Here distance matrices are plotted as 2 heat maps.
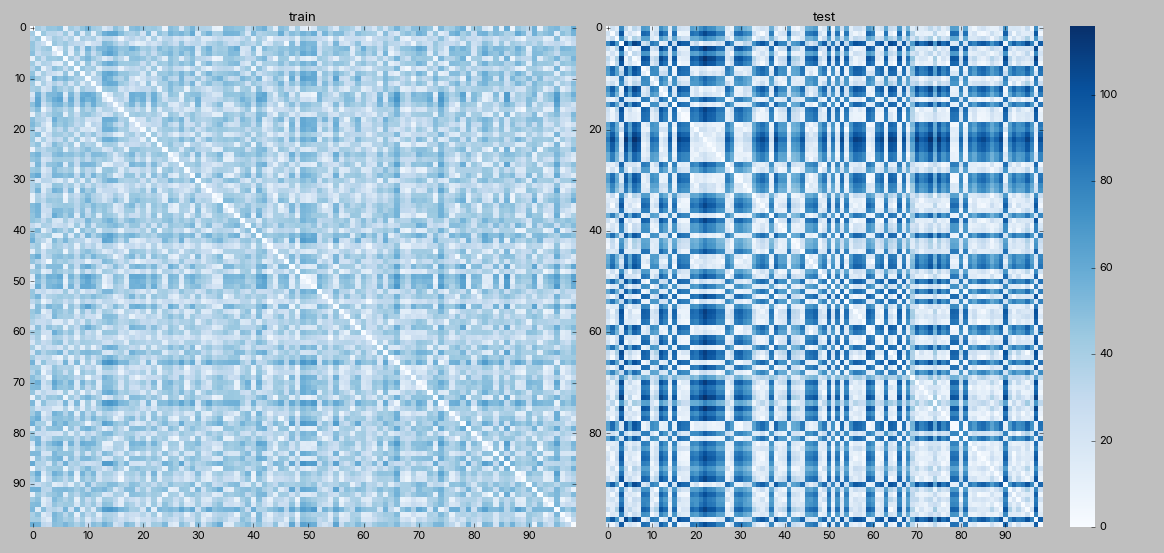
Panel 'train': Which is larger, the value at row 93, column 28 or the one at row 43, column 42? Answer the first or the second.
the second
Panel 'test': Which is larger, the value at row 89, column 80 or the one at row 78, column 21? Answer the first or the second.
the first
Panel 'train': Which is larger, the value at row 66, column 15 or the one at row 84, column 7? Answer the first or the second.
the first
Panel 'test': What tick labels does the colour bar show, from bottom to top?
0, 20, 40, 60, 80, 100
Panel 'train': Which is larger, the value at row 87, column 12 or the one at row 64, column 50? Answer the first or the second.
the first
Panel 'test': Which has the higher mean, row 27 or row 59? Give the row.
59
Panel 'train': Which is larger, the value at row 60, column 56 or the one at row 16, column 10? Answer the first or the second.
the second
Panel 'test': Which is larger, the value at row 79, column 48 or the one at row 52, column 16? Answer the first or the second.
the second
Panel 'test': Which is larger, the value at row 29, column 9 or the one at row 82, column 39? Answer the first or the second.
the first
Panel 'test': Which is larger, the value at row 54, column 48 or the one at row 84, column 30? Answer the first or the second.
the second
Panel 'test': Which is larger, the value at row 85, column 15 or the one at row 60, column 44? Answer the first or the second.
the first
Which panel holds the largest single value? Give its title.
test
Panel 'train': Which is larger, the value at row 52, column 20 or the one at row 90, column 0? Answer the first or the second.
the second
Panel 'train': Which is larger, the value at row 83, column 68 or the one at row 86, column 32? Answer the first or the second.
the second
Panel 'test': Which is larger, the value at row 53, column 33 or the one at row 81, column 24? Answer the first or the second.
the first
